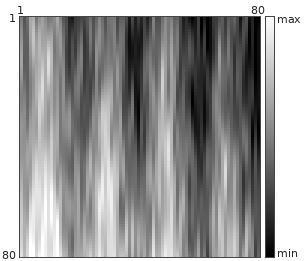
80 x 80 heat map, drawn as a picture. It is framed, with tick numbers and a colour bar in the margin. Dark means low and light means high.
The ninth with the highest average is the bottom left. The ninth with the lowest average is the top right. The field climbs toward the bottom left. Upright stripes repeat 4 times across the table.
